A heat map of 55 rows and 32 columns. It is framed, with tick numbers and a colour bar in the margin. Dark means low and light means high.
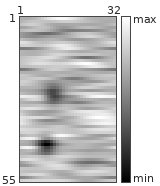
Neither half mirrors the other. On average the colour sits 70% of the way up the scale. The middle right is the ninth with the highest average. Two dips sink into the field. The grain runs across in streaks. No overall slope runs across the table.
